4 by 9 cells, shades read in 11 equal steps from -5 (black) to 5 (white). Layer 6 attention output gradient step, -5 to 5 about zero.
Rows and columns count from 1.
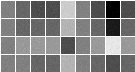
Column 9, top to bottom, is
-2 -1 1 -1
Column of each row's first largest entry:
5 5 8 5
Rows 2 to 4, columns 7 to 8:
-1 -4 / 1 4 / -1 -2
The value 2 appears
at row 2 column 5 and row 4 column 5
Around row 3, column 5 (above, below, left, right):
2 2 1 0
